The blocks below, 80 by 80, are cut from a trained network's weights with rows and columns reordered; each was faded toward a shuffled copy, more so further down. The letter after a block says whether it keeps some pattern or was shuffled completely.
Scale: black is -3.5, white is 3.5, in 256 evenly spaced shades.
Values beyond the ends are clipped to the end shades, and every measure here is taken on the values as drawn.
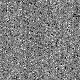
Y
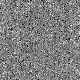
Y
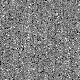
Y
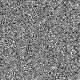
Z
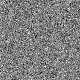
Z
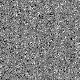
Y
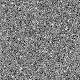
Z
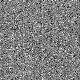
Y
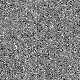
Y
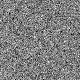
Z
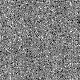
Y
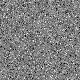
Z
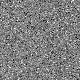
Z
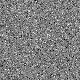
Z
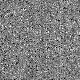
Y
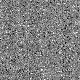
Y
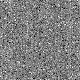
Y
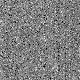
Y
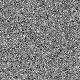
Y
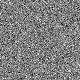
Z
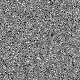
Z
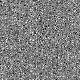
Y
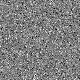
Z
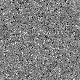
Z
